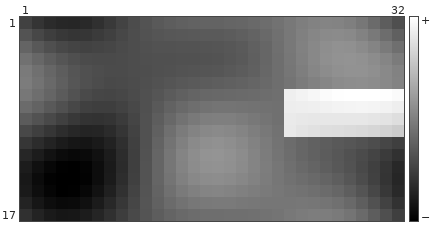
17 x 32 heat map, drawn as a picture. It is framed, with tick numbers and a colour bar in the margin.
The top middle is the calmest part. The ninth with the highest average is the middle right. An odd patch, higher than its surroundings, sits in the middle right. The bottom left is the ninth with the lowest average. No regular stripes run through it. The middle right is the roughest part.
